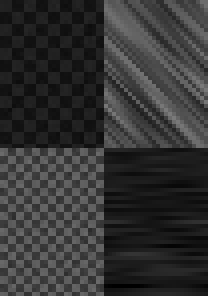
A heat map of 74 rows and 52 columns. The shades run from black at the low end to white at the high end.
It is made of 2 by 2 panels. Panel 1,1: very low, checkered, faint in contrast. Panel 1,2: low, slanting down to the right. Panel 2,1: low, checkered. Panel 2,2: very low, streaked across, faint in contrast.
